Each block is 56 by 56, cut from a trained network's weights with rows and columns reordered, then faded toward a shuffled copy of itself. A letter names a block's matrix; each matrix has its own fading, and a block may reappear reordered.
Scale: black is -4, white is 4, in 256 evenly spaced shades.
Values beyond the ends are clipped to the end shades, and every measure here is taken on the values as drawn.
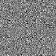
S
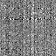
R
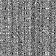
R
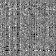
R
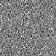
S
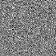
S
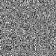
S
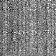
R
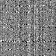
R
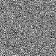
S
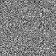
S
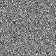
S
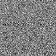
S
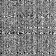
R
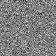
S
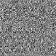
S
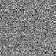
S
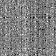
R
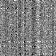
R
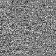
S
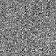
S
